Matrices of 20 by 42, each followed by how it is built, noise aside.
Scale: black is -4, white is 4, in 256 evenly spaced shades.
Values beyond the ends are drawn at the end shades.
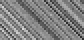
Toeplitz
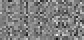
low rank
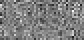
low rank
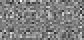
low rank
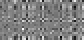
low rank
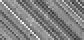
Toeplitz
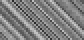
Toeplitz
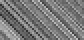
Toeplitz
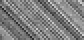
Toeplitz
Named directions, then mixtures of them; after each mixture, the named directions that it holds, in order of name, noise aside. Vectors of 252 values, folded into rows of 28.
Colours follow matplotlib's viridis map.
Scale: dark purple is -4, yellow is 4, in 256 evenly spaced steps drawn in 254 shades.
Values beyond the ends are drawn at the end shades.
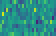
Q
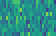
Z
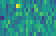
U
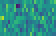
U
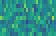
Q, U, Z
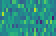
Q, U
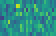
U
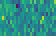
U, Z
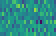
Q, U, Z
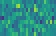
Q, U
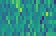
U, Z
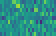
Q, U, Z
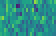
U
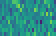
Q, U, Z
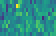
Q, U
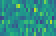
Q, U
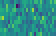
U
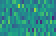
Q, U, Z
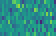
Q, U, Z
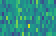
Q, Z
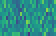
Z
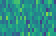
Z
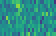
U, Z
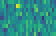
U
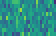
Z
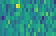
U, Z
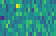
U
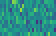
Q, Z
